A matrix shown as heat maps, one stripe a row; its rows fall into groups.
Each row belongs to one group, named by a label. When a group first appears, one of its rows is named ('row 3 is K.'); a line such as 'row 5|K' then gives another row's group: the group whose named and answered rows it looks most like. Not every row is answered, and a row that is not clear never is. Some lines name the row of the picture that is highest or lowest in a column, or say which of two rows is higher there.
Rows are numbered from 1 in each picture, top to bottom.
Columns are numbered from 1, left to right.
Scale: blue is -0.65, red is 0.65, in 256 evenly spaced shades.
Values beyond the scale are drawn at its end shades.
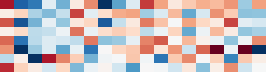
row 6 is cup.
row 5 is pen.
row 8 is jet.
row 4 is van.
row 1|pen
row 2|van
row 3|pen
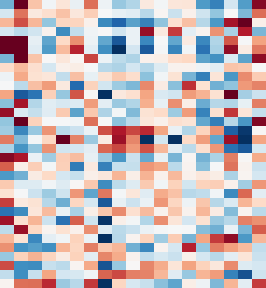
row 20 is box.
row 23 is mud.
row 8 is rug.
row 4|cup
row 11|pen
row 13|jet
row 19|jet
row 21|pen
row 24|box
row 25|mud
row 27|pen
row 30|pen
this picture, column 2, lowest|11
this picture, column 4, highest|32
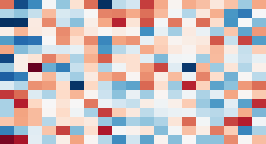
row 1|pen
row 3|box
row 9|box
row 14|rug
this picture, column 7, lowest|13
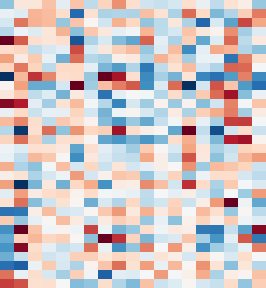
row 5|jet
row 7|mud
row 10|van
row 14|rug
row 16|rug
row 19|jet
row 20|van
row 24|box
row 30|box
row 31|mud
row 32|jet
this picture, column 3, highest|9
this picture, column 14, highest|15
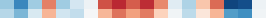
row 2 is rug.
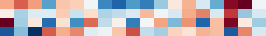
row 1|rug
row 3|jet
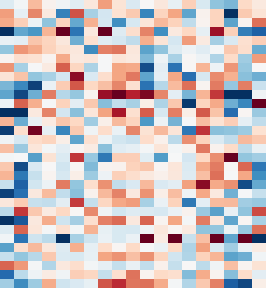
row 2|mud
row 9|van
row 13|box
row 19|cup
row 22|box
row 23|van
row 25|box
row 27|cup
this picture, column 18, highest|27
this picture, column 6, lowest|4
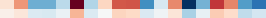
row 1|van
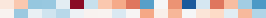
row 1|van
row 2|cup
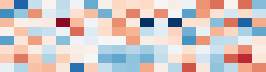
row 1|cup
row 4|van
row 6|rug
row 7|rug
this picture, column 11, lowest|3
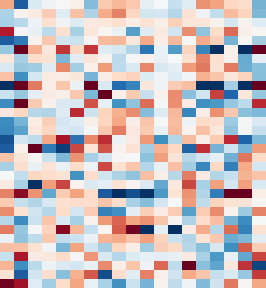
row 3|box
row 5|box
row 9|cup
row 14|box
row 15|box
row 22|rug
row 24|pen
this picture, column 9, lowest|22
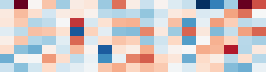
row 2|rug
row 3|van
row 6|pen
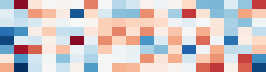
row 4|box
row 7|cup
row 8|cup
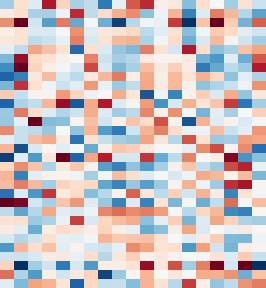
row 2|van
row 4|van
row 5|van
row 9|box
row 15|pen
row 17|cup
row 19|rug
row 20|cup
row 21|rug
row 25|van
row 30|cup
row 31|pen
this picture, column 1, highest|23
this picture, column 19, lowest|30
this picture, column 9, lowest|3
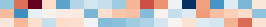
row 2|cup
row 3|rug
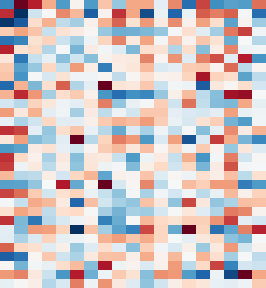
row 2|cup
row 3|box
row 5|box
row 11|rug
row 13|jet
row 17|box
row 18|jet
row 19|jet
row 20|pen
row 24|rug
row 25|pen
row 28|jet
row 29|box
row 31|mud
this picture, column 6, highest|16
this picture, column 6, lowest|26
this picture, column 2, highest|1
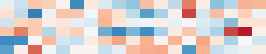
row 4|rug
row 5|box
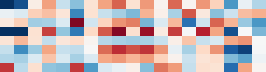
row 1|box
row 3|van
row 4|box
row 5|rug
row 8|mud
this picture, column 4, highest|4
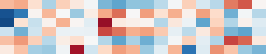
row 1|rug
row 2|box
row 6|van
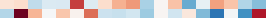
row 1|van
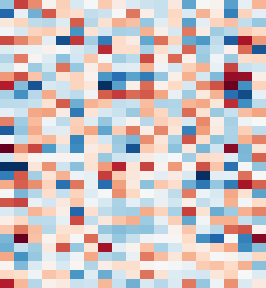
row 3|van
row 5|mud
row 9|rug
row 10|pen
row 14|mud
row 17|jet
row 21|mud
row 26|rug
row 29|pen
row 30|cup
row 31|jet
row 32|jet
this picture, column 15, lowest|20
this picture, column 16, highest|10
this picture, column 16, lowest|27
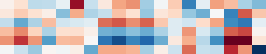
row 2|mud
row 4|rug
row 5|rug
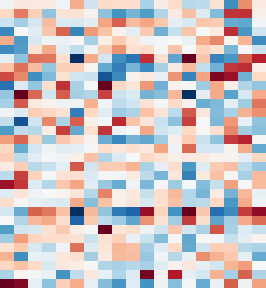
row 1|mud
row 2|rug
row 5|cup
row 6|box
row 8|rug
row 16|rug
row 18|pen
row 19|van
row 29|cup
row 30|rug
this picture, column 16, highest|9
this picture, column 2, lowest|14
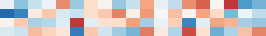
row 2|box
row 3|van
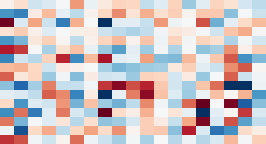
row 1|van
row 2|box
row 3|mud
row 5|box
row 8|rug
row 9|jet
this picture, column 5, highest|7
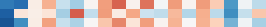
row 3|box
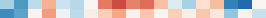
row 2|box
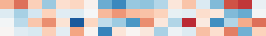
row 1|rug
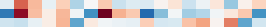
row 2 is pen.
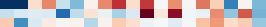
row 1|box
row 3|cup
